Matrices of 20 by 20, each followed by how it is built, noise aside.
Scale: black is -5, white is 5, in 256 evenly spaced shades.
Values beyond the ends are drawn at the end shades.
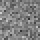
noise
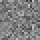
noise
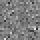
noise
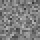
noise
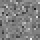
noise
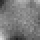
smooth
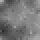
smooth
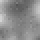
smooth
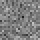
noise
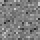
noise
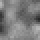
smooth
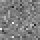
noise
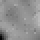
smooth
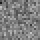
noise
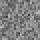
noise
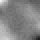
smooth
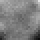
smooth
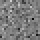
noise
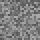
noise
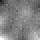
smooth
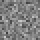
noise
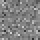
noise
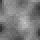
smooth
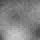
smooth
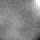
smooth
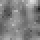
smooth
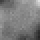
smooth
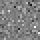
noise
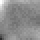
smooth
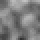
smooth
